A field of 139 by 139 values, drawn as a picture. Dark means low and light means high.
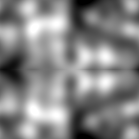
The top and bottom halves mirror each other. There is no overall slope. The texture varies smoothly and slowly. No lone cell stands out from its neighbours. The histogram is bell-shaped.
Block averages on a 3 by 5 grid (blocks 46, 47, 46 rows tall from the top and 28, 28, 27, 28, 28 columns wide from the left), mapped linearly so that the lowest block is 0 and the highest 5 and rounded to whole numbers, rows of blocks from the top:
35212 | 03452 | 35212
